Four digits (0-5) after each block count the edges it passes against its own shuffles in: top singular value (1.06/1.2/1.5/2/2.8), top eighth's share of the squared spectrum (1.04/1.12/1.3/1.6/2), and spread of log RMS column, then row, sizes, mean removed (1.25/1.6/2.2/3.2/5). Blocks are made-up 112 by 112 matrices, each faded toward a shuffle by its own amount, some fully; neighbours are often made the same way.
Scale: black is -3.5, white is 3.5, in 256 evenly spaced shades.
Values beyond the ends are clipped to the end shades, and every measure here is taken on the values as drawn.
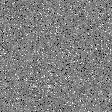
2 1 0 0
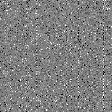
4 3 2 1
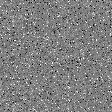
2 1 0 0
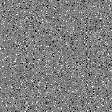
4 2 2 1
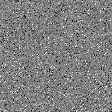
3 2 0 0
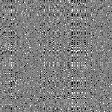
5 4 3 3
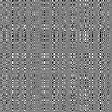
5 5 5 4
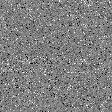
0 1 0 1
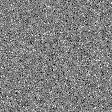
1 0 0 0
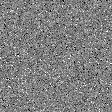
0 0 0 0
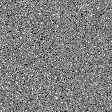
0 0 0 0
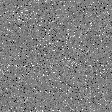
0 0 0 1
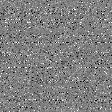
3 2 0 3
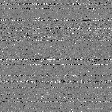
4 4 0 4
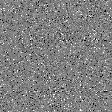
3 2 1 1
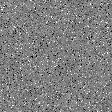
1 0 0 0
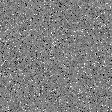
1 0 0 0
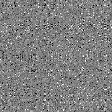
4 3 1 2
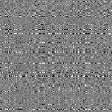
5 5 3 4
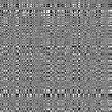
5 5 4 4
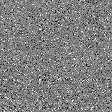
3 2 1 1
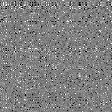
5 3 2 2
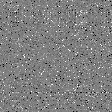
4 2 1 1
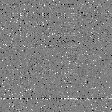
4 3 0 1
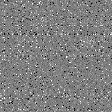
4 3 1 1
